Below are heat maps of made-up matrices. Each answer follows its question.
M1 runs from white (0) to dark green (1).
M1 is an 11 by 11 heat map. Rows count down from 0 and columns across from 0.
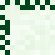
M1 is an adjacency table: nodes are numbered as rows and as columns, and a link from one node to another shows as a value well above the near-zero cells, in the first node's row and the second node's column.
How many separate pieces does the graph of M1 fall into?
2
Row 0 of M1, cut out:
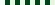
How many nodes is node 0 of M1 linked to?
5
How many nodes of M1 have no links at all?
1
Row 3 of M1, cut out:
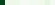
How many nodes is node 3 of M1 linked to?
1
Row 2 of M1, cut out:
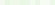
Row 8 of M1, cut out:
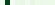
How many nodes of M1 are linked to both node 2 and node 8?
0
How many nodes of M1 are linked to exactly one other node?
7
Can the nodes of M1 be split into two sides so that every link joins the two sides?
no
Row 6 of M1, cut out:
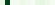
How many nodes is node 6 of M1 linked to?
1
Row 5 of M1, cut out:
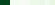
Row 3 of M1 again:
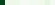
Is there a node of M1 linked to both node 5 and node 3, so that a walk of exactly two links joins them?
yes
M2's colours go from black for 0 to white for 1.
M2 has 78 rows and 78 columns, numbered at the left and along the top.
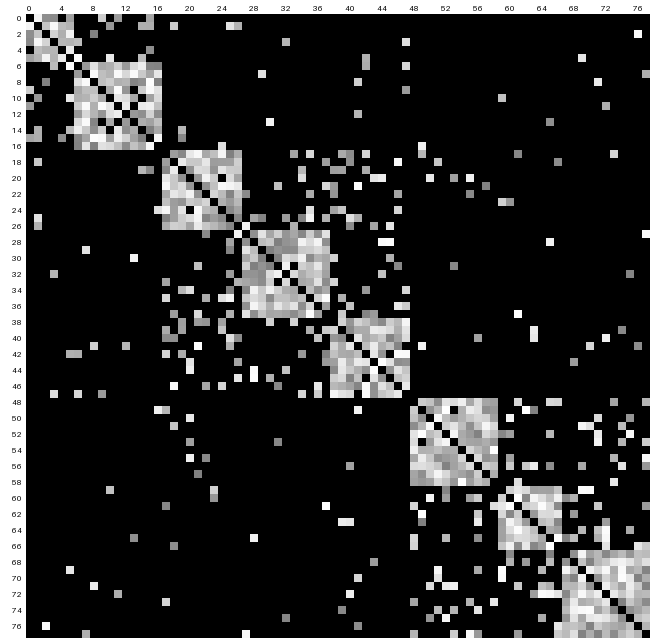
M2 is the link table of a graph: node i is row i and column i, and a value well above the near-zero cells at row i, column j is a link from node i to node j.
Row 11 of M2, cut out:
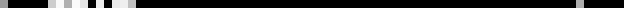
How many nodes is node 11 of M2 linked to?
11
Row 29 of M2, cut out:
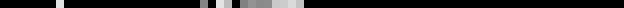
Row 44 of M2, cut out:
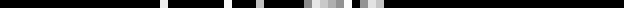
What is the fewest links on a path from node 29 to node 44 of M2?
2
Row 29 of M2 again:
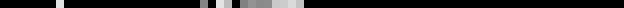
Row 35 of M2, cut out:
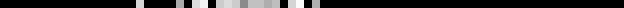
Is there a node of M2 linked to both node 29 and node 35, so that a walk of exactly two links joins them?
yes
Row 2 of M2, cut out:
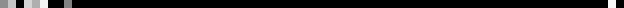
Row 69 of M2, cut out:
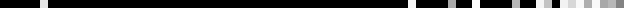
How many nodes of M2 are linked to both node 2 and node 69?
2
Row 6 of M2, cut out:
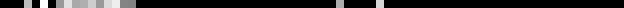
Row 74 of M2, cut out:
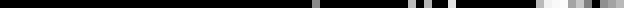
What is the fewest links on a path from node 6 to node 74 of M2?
3
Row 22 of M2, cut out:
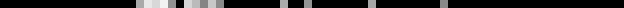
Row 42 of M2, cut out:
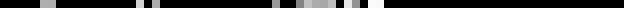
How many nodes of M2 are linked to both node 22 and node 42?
4
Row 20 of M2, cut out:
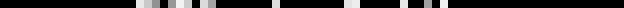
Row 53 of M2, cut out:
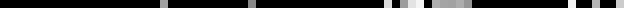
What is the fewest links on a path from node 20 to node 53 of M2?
1
